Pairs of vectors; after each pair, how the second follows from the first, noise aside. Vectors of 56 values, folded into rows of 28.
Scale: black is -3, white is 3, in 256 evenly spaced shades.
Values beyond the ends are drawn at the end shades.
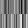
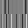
partly zeroed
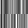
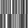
reversed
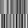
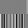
partly zeroed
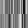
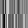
reversed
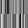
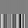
partly zeroed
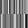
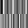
reversed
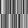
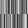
reversed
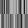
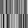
reversed
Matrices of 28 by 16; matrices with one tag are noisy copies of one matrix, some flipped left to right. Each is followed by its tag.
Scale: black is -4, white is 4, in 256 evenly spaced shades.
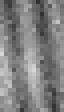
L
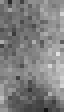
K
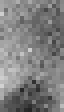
K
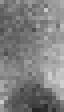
K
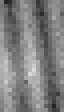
L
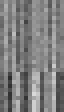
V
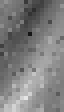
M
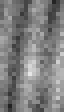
L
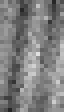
L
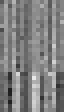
V
